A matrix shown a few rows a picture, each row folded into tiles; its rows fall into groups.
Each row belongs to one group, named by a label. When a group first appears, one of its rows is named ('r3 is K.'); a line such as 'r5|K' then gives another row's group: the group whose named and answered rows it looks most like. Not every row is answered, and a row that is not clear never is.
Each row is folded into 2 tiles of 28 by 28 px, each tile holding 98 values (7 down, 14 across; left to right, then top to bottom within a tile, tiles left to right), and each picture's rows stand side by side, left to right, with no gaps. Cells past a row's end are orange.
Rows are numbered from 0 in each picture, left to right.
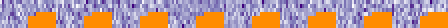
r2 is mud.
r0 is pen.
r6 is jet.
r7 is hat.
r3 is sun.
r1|jet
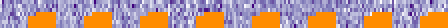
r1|hat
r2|mud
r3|pen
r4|jet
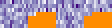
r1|mud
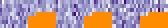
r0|hat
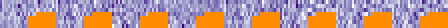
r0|hat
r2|sun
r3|sun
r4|pen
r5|mud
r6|jet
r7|jet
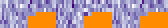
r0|jet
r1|mud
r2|jet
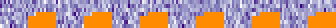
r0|sun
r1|hat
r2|mud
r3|sun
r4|jet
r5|mud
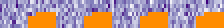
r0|mud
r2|pen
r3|hat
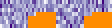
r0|sun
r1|sun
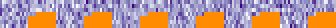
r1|jet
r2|mud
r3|pen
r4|mud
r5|sun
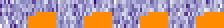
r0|sun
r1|hat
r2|hat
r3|hat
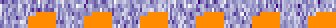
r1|jet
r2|hat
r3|jet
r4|pen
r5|hat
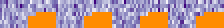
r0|mud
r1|hat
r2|sun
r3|mud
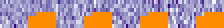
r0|sun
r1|pen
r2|sun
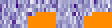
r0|mud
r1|hat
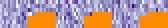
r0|jet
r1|pen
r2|mud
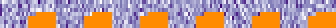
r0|hat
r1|sun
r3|pen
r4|pen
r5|mud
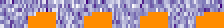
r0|sun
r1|jet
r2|jet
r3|pen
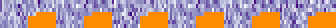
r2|hat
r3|jet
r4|jet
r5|mud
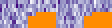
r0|mud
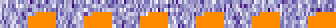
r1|mud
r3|sun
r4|mud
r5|pen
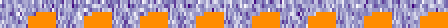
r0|pen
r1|mud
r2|mud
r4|jet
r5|hat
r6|jet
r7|mud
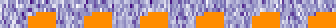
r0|jet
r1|jet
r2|hat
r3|pen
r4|hat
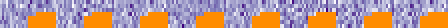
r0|jet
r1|jet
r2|hat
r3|sun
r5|sun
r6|hat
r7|hat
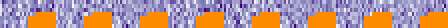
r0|pen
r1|jet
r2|sun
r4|mud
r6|sun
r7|pen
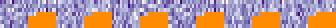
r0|sun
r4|hat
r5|hat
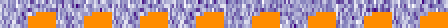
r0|jet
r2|jet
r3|jet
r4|pen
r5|sun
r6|pen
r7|jet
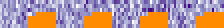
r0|jet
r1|jet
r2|pen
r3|mud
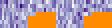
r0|mud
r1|jet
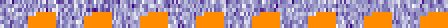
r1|pen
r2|mud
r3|sun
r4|pen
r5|sun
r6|sun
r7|jet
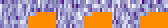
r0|pen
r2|jet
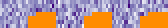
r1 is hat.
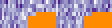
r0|mud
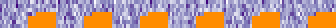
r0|mud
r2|hat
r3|hat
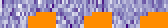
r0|pen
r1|sun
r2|sun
